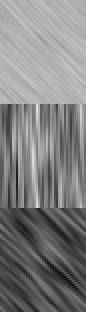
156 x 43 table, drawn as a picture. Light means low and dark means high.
It is made of 3 by 1 panels. Panel 1,1: low, slanting down to the right, faint in contrast. Panel 2,1: middling, streaked downward, strong in contrast. Panel 3,1: high, slanting down to the right.
